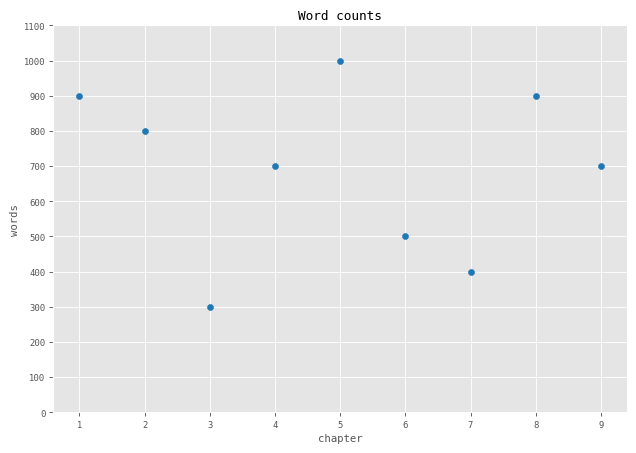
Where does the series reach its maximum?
5
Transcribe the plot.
Title: Word counts
x-axis: chapter, ticks 1 2 3 4 5 6 7 8 9
y-axis: words, ticks 0 100 200 300 400 500 600 700 800 900 1000 1100
Values:
900 800 300 700 1000 500 400 900 700
